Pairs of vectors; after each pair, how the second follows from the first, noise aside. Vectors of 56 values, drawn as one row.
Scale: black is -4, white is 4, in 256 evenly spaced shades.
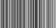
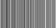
partly zeroed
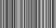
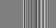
partly zeroed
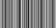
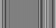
partly zeroed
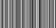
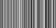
shuffled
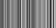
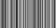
shuffled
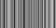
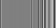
partly zeroed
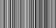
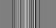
partly zeroed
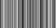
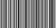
shuffled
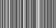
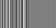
partly zeroed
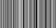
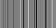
partly zeroed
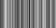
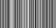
shuffled
